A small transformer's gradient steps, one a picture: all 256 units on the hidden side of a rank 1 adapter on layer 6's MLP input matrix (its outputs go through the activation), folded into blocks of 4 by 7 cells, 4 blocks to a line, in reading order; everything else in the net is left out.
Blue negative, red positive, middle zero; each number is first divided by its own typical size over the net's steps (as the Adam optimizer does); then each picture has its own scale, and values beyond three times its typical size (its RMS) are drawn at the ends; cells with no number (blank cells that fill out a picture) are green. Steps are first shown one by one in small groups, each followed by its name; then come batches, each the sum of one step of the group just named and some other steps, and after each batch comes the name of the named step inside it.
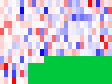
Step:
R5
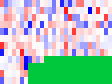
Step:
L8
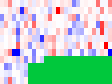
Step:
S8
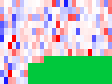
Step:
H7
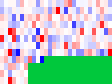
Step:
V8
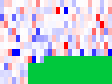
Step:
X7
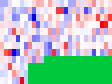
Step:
X7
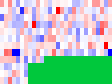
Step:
S8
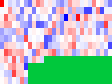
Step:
L8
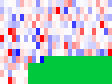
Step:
V8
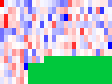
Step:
L8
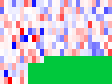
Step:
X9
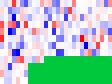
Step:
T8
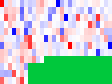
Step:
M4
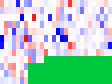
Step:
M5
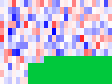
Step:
T8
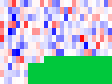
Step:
T8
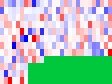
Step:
X9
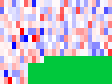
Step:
X9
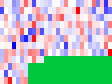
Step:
X9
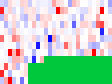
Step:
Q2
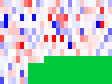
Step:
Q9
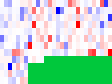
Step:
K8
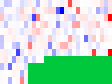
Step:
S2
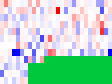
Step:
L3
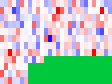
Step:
Q2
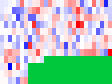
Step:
K8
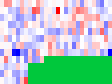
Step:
L3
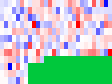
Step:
K8
